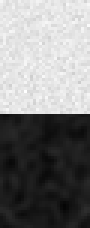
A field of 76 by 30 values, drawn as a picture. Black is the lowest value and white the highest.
The table splits into 2 rows of 1 panel. Panel 1,1: very high, fine-grained, faint in contrast. Panel 2,1: very low, blotchy, faint in contrast.
